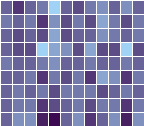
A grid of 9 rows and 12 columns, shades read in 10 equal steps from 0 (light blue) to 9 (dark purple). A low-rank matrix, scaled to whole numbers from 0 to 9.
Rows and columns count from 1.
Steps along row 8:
down same up down down down up down same up down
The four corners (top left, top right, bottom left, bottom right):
5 5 5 3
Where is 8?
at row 9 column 4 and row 9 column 11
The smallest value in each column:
4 3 3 0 0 3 3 2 2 3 0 3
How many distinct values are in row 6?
6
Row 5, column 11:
4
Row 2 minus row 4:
-1 -1 -2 7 1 3 -2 4 -4 -2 6 -2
